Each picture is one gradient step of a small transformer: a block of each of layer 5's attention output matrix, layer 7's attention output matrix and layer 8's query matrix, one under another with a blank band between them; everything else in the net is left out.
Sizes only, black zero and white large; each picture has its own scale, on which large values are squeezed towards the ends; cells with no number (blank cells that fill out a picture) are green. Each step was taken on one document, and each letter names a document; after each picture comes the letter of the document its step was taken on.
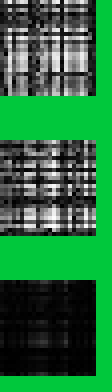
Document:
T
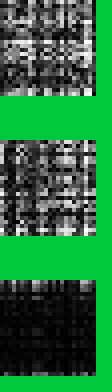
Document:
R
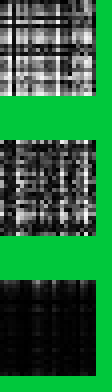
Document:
R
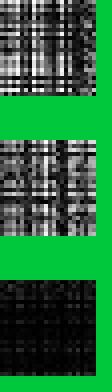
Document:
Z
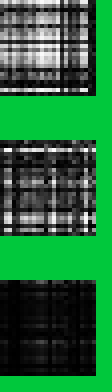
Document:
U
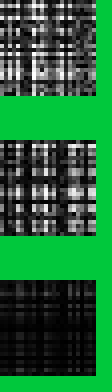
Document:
Z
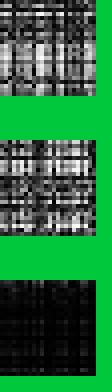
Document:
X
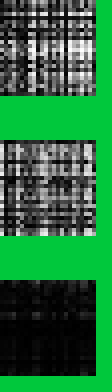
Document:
R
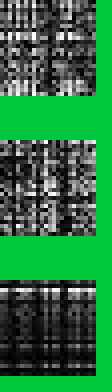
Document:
Z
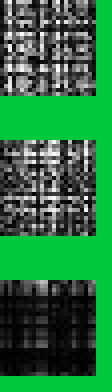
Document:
T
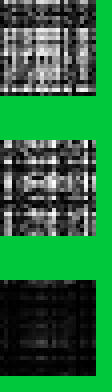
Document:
U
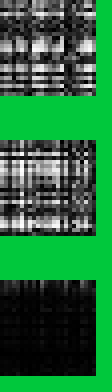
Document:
X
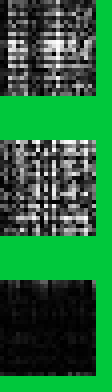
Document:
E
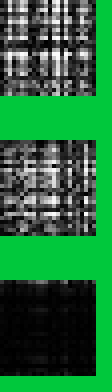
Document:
T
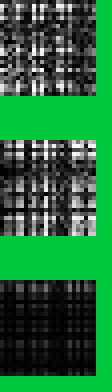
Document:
Z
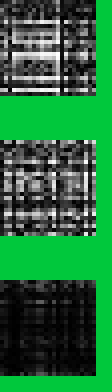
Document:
U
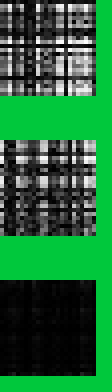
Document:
R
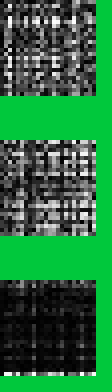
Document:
E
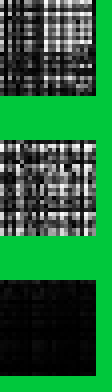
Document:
R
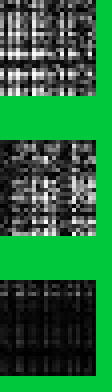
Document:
Z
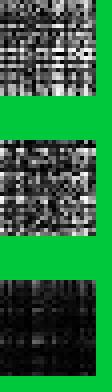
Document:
R
